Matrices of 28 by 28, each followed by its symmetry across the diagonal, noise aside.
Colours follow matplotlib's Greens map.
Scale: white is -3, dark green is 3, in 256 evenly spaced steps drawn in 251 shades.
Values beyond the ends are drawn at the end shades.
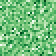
antisymmetric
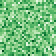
neither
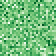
antisymmetric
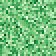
antisymmetric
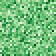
neither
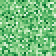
antisymmetric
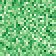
neither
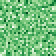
antisymmetric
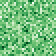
neither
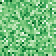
antisymmetric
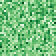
neither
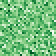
antisymmetric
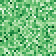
neither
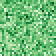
neither
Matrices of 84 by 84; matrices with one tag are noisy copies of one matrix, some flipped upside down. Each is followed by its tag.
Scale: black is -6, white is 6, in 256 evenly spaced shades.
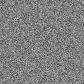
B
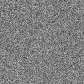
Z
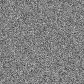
B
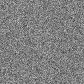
Z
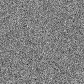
Z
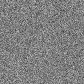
Z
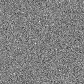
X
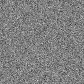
B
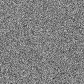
Z
